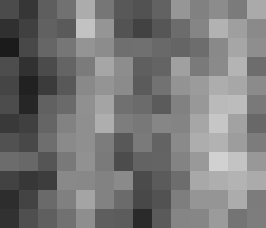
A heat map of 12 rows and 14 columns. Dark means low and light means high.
Upright stripes repeat 2 times across the table. Values rise toward the right. The grain runs up and down.
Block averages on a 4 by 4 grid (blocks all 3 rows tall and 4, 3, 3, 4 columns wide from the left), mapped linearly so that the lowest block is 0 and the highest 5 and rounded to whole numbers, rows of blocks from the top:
0324 | 0424 | 1335 | 1314
